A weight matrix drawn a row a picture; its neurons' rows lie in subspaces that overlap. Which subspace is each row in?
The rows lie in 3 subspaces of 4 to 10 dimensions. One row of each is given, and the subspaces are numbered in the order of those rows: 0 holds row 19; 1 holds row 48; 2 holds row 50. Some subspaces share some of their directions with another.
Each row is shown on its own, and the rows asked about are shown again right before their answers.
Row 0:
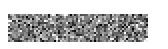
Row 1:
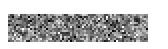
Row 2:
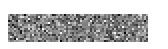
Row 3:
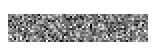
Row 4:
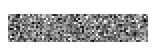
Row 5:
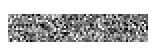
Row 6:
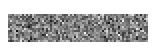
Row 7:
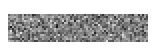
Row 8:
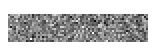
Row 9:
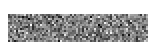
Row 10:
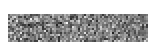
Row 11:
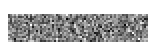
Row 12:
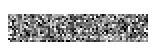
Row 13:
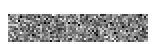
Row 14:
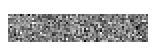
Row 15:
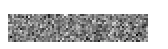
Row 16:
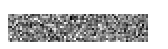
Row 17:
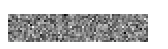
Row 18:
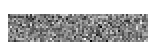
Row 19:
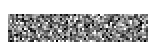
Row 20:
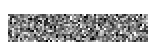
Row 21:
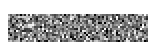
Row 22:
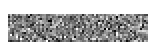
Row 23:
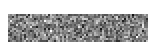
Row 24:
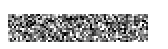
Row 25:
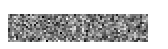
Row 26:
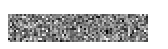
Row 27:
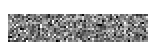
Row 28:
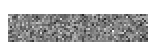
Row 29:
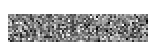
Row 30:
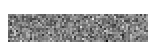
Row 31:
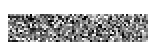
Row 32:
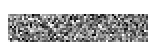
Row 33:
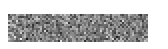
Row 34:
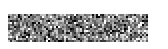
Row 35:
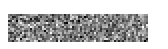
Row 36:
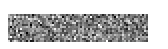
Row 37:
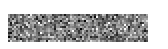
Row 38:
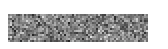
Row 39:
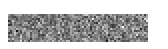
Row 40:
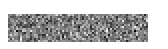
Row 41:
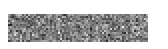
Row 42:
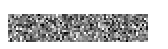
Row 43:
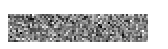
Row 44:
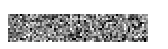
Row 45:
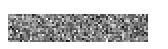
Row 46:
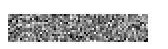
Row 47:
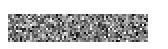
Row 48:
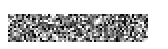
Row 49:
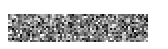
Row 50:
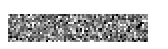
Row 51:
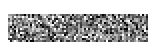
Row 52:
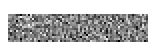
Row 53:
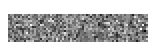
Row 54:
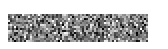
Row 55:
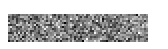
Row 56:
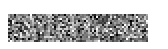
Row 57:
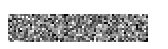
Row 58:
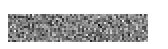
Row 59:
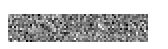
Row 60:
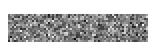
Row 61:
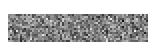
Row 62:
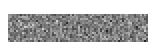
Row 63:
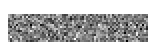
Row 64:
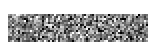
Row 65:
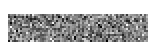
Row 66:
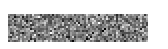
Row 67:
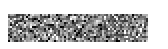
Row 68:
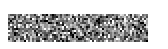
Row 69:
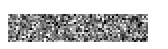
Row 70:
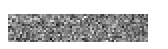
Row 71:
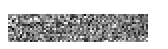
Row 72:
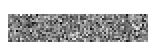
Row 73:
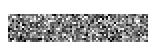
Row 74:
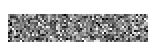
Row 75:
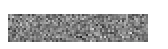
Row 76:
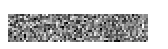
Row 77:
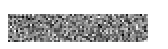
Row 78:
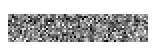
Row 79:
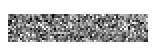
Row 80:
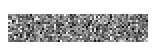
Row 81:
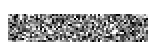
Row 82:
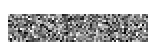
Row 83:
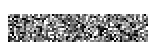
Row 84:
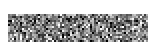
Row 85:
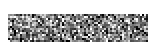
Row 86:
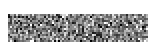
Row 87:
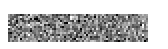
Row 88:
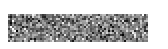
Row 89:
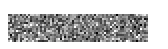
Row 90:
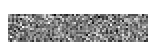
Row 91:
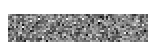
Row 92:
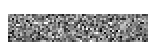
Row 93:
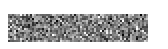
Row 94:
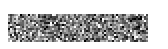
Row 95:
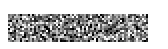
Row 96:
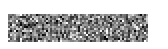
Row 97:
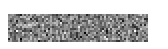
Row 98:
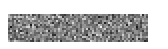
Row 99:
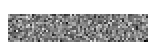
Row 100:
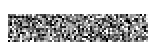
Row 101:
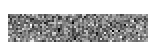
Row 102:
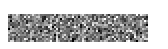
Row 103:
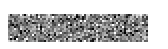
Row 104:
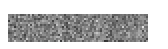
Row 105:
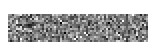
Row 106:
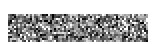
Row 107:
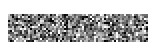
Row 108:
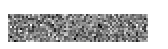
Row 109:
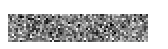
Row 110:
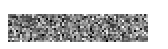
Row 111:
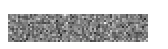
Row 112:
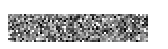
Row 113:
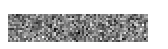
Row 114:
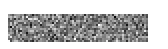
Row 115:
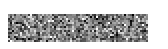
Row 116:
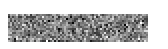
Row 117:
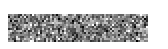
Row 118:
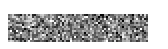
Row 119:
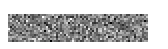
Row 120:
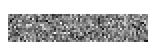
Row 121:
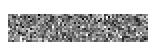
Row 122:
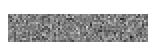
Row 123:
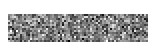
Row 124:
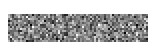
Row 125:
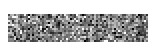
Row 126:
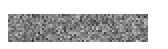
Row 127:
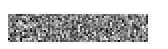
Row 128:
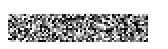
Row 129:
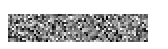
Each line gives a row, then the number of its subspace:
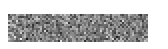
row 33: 2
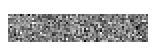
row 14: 2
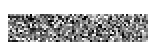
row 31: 0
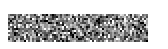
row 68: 1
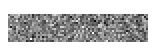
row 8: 2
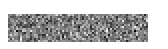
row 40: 0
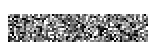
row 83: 2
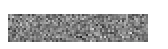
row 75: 2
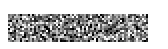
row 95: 2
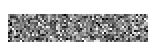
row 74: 2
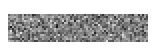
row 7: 0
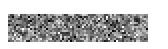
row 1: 2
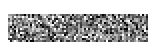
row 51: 1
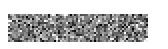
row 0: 1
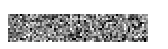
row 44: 2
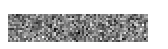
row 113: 2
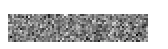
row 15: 2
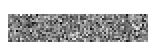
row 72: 2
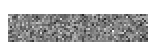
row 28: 2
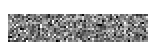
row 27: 2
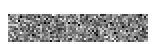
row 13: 2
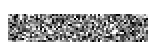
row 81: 2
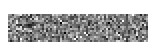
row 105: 0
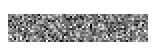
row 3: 0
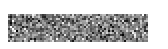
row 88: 2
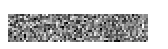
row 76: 1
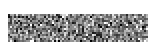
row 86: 0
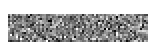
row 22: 2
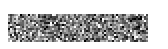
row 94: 2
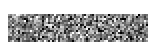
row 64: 2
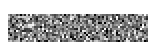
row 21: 2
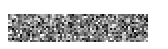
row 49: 1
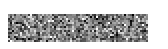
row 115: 0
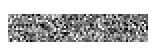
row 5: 1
